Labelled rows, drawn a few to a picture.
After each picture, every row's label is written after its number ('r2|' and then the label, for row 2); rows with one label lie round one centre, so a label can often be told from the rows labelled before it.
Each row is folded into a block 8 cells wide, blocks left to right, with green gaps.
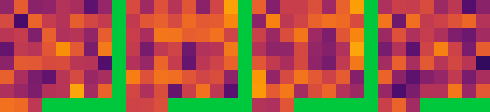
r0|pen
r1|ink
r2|ink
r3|pen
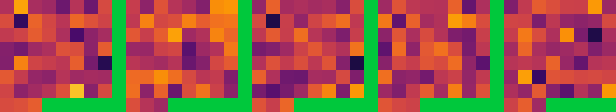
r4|pen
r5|ink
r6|pen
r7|pen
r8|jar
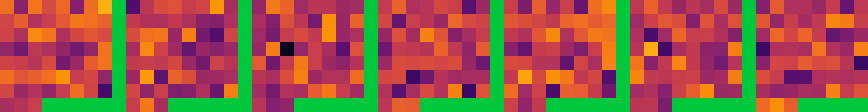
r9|ink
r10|jar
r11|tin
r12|pen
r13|ink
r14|tin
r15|pen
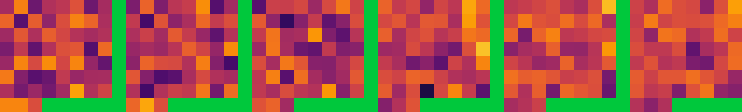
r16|pen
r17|pen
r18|jar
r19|ink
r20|ink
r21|ink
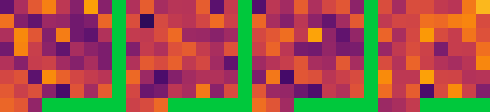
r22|jar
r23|pen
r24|jar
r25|ink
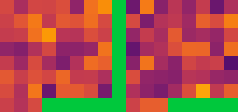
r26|ink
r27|pen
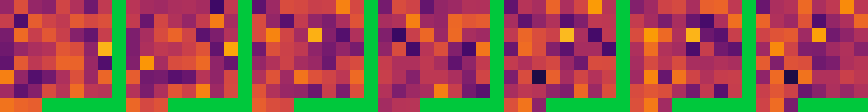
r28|pen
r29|pen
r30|jar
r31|tin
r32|jar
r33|jar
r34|jar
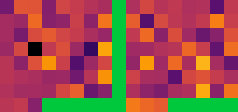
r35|tin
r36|pen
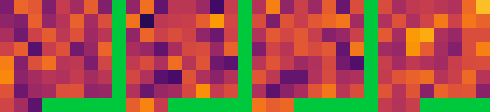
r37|tin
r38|pen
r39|pen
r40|ink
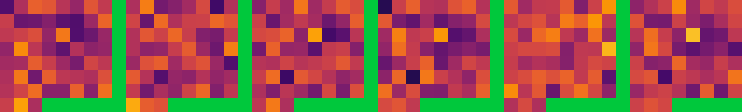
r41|jar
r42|pen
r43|jar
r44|jar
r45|ink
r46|jar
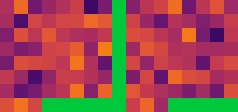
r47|pen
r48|jar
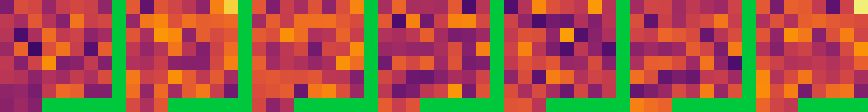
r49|tin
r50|ink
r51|ink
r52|pen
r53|jar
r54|pen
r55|ink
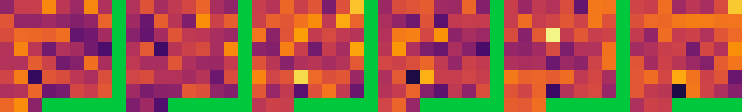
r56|jar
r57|tin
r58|ink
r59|jar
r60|ink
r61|ink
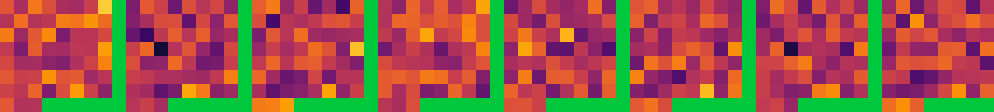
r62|ink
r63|tin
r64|pen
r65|ink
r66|jar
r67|pen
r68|tin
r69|pen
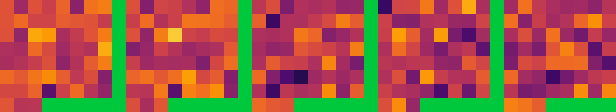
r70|ink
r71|ink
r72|pen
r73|jar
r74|pen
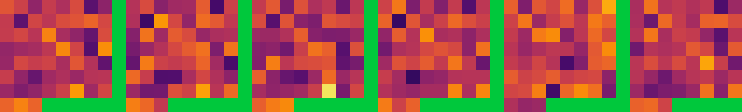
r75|pen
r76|pen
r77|pen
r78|pen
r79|ink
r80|pen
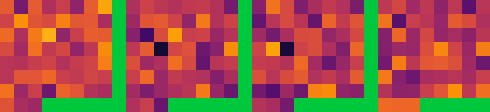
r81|ink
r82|tin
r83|tin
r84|pen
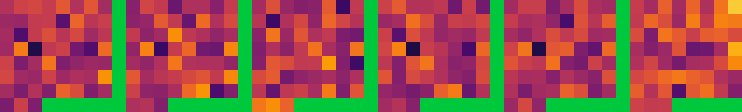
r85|tin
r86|tin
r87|pen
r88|tin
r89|tin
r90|ink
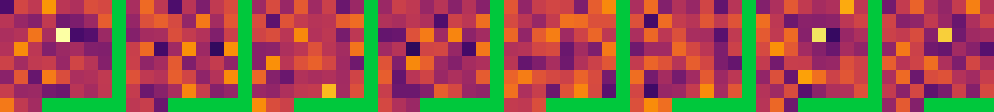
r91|jar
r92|tin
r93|pen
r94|tin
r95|ink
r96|pen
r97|jar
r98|jar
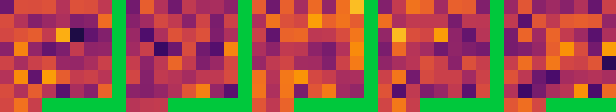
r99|jar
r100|tin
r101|ink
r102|jar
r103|pen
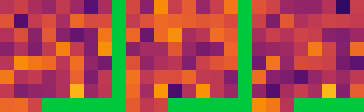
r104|pen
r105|ink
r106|pen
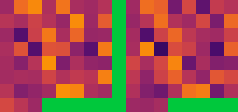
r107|tin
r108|tin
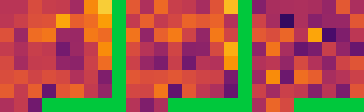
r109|ink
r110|ink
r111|jar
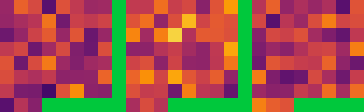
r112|tin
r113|ink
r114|pen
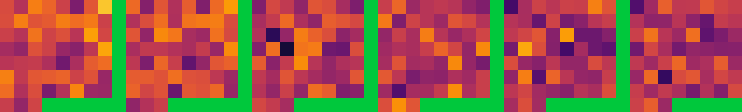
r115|ink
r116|ink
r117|tin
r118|pen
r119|jar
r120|jar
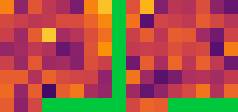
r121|ink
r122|pen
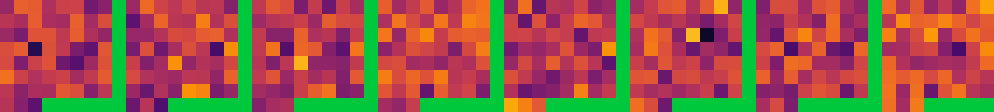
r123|tin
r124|tin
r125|tin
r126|ink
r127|pen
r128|jar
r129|tin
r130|ink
